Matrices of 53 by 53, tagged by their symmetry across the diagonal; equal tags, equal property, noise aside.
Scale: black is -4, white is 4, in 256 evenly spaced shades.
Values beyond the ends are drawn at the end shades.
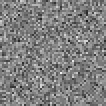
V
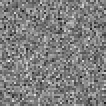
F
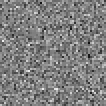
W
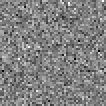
F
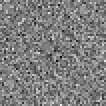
V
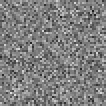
W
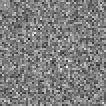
V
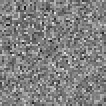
V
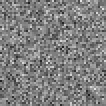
W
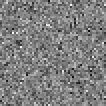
F
